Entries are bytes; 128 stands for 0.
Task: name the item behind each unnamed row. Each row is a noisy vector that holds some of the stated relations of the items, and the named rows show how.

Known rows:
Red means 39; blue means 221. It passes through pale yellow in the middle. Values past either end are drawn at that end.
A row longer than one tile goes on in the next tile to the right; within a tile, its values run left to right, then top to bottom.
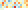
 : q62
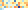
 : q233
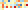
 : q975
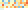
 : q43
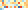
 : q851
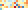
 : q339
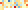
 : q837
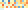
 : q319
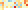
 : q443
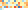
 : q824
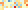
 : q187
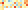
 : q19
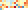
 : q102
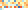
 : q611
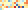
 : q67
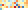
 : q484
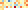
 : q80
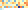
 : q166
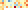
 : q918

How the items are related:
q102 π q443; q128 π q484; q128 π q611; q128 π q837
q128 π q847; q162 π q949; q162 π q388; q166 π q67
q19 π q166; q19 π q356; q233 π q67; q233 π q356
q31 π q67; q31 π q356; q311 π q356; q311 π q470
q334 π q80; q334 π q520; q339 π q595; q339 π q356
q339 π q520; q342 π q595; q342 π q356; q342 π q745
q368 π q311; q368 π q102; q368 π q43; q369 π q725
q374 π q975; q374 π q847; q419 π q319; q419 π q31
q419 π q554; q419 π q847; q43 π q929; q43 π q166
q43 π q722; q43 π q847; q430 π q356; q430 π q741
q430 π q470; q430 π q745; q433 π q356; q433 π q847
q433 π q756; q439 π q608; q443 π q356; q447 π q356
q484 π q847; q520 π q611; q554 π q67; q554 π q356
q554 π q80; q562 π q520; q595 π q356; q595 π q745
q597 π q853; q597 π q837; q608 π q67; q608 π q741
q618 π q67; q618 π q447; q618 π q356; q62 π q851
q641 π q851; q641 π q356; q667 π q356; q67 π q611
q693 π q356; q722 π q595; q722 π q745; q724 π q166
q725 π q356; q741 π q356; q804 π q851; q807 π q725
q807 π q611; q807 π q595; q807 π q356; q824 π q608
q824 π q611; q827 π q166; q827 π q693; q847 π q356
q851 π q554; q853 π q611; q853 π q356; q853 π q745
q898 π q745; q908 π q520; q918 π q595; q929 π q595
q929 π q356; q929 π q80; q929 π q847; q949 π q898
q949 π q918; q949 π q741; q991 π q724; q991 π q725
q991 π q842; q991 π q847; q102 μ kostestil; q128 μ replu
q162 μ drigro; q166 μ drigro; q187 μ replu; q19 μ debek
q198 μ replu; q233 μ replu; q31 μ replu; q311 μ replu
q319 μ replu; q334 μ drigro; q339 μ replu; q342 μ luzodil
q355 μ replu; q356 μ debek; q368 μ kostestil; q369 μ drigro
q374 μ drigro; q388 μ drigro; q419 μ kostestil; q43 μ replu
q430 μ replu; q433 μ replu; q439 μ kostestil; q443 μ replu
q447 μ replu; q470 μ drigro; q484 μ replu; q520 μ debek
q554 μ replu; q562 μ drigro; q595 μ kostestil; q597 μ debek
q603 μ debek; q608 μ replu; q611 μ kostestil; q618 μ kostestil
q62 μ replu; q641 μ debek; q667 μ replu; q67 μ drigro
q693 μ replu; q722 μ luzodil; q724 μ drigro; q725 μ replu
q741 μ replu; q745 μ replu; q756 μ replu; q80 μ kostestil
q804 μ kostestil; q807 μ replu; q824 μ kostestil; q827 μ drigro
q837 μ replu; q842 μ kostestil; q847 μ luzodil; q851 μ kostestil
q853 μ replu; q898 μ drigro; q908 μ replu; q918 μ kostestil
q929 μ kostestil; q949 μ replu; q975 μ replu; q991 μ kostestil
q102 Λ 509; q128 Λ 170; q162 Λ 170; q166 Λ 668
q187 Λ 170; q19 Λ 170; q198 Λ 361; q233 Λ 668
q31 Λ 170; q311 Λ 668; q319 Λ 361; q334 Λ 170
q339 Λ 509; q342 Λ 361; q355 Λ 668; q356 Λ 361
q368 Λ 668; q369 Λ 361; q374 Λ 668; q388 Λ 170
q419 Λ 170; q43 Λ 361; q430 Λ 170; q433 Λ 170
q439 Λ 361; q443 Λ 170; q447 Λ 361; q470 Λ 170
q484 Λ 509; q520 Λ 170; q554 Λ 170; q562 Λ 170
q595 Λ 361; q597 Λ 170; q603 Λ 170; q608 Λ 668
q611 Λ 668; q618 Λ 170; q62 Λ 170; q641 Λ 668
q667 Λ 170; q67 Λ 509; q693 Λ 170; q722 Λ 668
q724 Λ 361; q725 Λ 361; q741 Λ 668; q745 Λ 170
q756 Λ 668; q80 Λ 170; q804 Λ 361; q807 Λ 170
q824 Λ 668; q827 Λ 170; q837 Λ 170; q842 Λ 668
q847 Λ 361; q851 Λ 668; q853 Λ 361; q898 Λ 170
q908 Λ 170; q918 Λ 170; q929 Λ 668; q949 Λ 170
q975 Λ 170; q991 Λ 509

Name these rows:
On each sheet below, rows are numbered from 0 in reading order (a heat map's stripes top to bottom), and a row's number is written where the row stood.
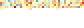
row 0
q908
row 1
q597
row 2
q356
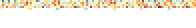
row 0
q847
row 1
q827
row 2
q641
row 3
q804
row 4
q603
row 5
q842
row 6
q929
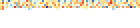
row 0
q388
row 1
q311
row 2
q595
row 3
q724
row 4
q756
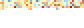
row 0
q949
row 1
q162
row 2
q991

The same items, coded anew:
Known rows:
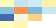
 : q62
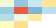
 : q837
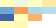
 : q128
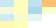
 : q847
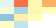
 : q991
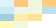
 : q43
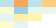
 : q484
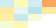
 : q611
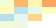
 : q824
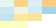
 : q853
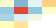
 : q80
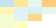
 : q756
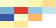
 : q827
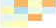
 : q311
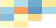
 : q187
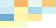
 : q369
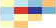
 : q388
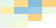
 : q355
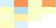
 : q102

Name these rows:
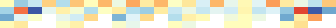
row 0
q520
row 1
q166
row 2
q641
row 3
q439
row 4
q595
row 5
q162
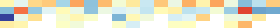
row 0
q19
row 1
q67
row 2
q804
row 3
q722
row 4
q745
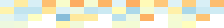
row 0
q851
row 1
q342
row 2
q233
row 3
q608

